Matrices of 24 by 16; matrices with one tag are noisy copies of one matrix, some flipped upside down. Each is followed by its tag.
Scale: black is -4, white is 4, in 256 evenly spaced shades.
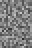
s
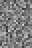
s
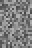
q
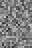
s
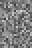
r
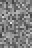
r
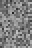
q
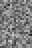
r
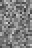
q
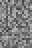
s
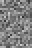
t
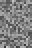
t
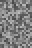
r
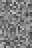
t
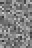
t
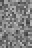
q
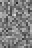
s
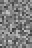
r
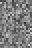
r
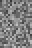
q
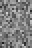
q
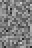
s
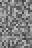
s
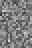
s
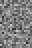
r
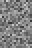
t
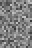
t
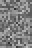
t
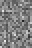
s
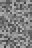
t
